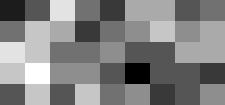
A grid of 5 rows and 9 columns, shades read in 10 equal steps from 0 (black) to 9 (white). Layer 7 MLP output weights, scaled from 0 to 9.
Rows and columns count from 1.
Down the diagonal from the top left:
1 7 4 5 4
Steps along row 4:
up down same down down up same down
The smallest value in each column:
1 3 3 2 2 0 2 3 2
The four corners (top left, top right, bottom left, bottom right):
1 4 3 5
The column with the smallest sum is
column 5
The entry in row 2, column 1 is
4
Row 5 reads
3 7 3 7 4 5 2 3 5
